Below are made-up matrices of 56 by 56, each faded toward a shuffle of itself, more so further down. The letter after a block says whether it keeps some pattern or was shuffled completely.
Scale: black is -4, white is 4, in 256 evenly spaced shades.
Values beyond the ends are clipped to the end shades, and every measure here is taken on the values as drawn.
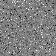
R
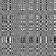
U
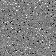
R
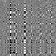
U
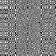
U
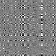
U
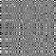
U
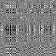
U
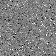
R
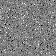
R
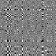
U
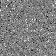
R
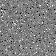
R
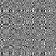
U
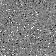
R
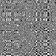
U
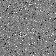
R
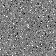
R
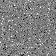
R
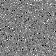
R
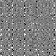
U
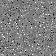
R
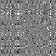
U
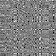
U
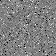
R
